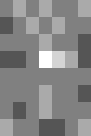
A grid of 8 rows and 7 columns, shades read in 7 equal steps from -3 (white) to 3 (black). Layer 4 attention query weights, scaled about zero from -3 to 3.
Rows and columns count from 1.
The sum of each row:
-3 -1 0 -3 0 0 0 0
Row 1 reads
0 -1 0 -1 0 0 -1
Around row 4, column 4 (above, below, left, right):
-1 0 0 -2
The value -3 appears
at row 4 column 4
